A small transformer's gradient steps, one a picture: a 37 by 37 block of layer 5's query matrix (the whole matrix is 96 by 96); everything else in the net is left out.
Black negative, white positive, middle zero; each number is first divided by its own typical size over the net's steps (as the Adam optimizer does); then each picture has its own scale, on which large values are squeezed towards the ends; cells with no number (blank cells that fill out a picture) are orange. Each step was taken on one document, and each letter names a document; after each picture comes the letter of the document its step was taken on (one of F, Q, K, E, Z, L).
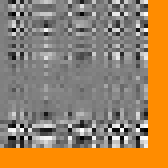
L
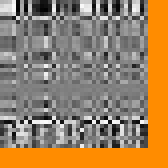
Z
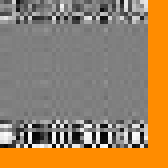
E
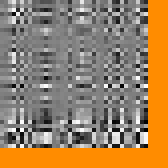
L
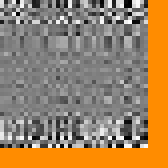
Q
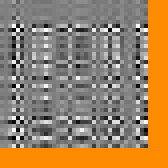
L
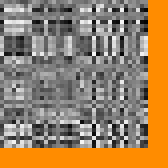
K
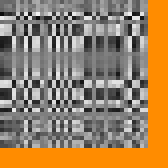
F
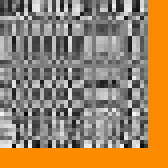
F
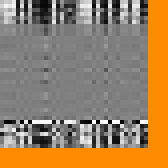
Z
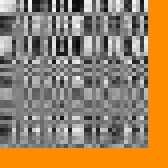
F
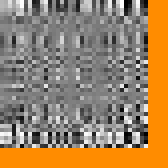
Q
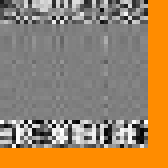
E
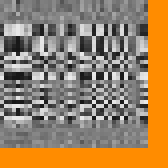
K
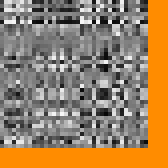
K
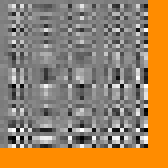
L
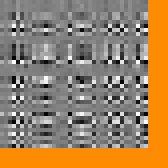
L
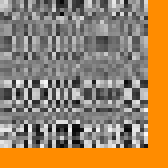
F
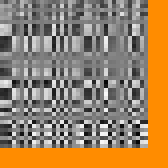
E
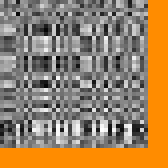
E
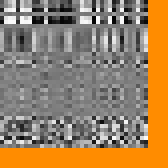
K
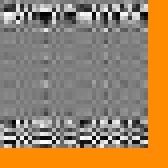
Z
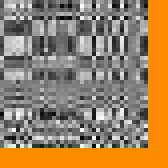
K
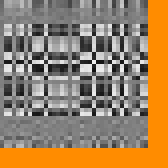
K
